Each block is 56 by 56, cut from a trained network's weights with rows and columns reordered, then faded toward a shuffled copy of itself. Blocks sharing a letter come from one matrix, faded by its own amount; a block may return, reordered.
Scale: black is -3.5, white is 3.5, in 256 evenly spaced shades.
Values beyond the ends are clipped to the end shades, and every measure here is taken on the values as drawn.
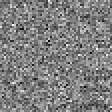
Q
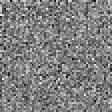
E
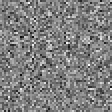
Q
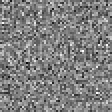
Q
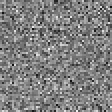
E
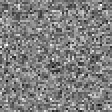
Q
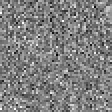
E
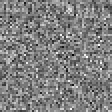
Q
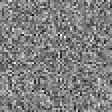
Q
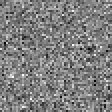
E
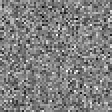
E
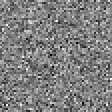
E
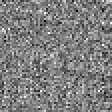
E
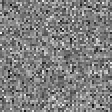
E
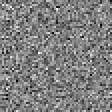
Q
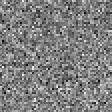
E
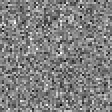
Q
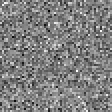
E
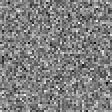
Q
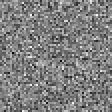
Q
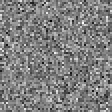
Q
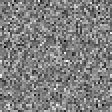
Q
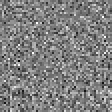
E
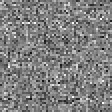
E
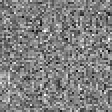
Q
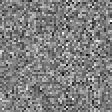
Q
